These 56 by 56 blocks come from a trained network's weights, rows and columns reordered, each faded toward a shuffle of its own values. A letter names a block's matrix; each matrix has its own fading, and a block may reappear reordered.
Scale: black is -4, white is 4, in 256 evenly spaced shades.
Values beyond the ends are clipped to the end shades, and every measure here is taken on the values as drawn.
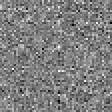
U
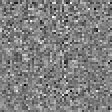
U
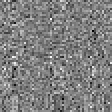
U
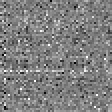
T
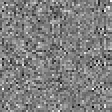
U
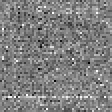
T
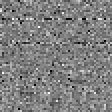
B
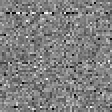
B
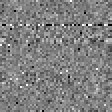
B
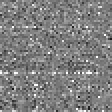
T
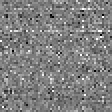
T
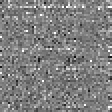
T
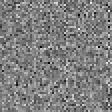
U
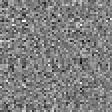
U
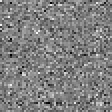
B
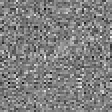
U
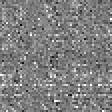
T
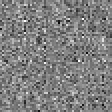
U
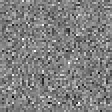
U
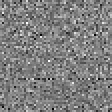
B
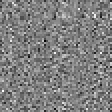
U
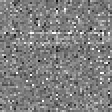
T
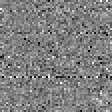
B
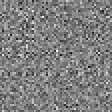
U
